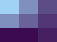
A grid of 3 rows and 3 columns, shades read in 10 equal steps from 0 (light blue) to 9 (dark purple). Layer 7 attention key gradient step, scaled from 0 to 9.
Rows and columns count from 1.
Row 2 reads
3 5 7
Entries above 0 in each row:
2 3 3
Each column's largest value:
9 9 8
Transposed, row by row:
0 3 9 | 3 5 9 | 6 7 8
